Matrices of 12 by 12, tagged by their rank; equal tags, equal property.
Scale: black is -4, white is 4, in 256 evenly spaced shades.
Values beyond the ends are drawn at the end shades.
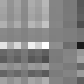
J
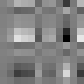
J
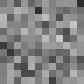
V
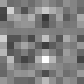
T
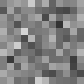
V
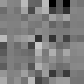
T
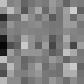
T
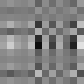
J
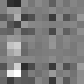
T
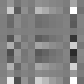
J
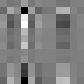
J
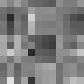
T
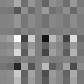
J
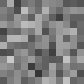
V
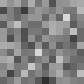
V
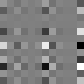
J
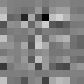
T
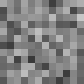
V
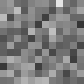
V
